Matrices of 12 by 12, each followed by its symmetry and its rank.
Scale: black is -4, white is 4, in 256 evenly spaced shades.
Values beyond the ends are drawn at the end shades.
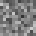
neither, full rank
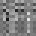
neither, rank two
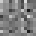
neither, rank two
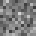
neither, full rank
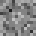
symmetric, full rank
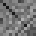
symmetric, full rank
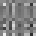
neither, rank two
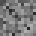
symmetric, full rank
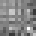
symmetric, rank two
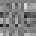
neither, rank two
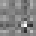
symmetric, rank two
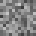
neither, full rank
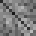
symmetric, full rank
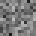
neither, full rank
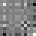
symmetric, rank two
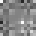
symmetric, rank two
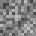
symmetric, full rank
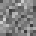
symmetric, full rank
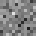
symmetric, full rank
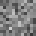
neither, full rank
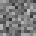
neither, full rank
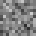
neither, full rank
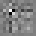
symmetric, rank two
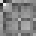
symmetric, rank two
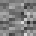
neither, rank two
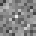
symmetric, full rank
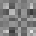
symmetric, rank two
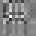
neither, rank two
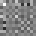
symmetric, rank two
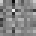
neither, rank two
